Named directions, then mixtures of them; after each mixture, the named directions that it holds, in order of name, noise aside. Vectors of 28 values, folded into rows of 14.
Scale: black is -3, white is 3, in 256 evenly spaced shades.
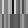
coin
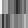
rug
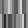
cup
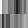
rug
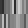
coin, cup, rug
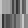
coin, cup, rug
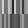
coin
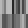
coin, cup, rug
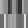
cup, rug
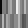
rug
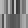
coin, rug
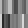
cup, rug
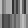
coin, cup, rug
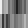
rug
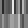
coin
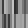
coin, cup, rug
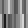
cup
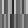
coin
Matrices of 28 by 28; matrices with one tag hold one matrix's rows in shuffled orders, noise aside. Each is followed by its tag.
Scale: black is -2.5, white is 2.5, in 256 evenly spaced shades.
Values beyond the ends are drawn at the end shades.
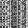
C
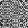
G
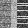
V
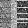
V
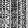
C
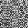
G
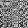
G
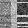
V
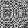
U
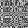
U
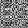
U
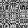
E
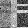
V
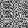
U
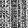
C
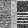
V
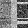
V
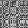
E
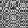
E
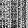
C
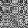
G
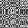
E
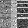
V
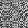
G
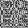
U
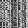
C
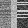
V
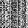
C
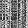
C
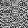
G
